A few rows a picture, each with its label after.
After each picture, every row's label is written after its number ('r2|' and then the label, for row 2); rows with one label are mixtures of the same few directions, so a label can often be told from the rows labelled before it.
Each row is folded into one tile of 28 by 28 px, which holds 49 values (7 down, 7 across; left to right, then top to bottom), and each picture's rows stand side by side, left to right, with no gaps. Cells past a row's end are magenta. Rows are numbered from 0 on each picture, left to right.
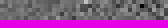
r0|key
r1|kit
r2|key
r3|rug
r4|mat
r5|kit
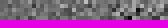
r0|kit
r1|key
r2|mat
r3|key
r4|kit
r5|kit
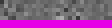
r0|key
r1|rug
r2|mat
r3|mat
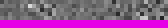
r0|key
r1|kit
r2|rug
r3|kit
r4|key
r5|mat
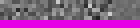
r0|rug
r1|kit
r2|key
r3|key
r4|kit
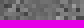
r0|mat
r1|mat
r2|mat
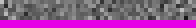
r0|key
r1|rug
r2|key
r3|mat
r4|key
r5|key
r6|kit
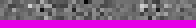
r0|kit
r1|kit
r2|mat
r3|rug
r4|key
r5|rug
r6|kit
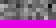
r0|rug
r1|key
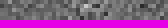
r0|kit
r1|kit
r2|mat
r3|kit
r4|mat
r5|kit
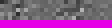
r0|rug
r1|mat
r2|kit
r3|rug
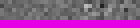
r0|kit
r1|rug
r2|mat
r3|rug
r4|kit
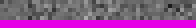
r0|key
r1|rug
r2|kit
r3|rug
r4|kit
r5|rug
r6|kit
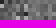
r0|key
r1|key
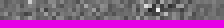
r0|key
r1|rug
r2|mat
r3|kit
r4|mat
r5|mat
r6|kit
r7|rug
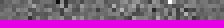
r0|rug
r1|mat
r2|key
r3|kit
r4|kit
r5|kit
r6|rug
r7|rug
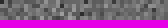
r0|key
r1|mat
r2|key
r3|key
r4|key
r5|kit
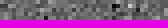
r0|kit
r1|kit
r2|rug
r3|kit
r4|rug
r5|kit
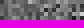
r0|rug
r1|rug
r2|key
